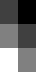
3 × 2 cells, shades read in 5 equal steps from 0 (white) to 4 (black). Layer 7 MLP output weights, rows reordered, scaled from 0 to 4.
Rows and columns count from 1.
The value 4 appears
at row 1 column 2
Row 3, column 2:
2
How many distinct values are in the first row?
2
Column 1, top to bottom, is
3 2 0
